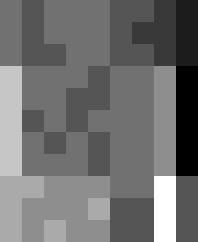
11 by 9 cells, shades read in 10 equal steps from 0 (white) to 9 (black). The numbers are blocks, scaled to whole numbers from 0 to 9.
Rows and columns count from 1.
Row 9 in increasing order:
0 3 3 4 4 4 5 5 6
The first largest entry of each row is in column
9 9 9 9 9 9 9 9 9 6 6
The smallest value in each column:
2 3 3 4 3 5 5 0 6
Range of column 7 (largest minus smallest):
2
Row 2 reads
5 6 5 5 5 6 7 7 8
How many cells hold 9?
5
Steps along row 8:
up same same up down same down up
